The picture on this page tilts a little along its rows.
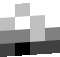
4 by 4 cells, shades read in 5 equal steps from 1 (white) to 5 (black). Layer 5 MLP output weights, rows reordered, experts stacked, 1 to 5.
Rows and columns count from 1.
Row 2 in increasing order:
1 1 2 2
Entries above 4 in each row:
0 0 0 1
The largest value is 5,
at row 4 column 2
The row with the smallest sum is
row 1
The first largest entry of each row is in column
2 1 1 2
